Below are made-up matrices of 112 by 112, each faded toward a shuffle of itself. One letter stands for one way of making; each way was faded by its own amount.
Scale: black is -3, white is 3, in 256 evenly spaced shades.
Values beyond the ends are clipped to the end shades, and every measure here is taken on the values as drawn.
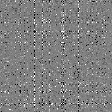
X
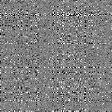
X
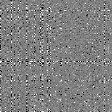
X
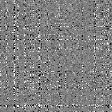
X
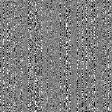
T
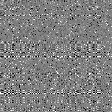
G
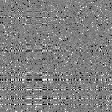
G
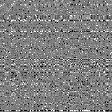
G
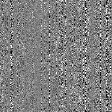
T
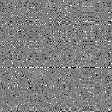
G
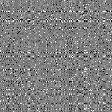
G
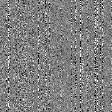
T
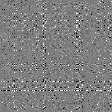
X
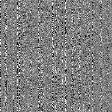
T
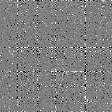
X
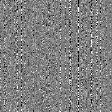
T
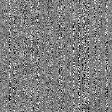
T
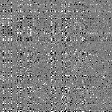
X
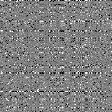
G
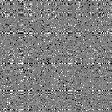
G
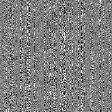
T
